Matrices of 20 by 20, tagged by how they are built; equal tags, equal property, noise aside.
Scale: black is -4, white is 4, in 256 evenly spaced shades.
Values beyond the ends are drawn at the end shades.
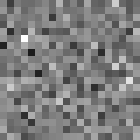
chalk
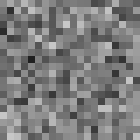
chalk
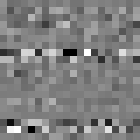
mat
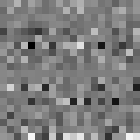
mat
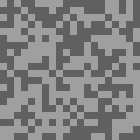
chalk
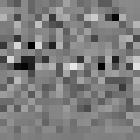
mat
